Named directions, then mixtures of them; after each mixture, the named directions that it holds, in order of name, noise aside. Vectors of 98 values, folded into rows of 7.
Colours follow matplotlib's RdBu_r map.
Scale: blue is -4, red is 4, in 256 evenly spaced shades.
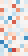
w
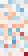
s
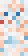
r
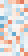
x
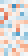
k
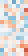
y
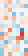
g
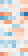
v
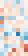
k, w, y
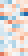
v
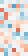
k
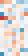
g, v, x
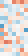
x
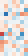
g, r, v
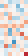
s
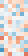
g, x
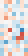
g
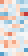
v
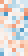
v, y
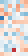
k, v, w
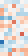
s, v, w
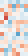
k, x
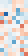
r, s, x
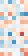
s, v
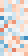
w, x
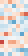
s, v, w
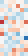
k, r, w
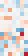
g, s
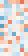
x
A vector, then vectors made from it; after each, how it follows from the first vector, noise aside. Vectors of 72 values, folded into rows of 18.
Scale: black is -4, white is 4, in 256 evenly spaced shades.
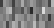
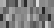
wrapped around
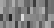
wrapped around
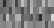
wrapped around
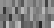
wrapped around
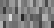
reversed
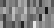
wrapped around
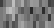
sign-scrambled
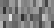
reversed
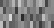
reversed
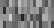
reversed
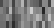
sign-scrambled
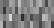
reversed
